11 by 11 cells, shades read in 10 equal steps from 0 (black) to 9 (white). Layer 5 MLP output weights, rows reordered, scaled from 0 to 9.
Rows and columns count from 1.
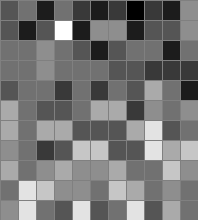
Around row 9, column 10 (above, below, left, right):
6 5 4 5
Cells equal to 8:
6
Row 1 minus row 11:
-2 -4 -3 1 -6 -2 -2 -8 -1 -5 1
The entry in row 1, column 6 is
1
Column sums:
49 49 45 49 46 41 46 40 49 42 46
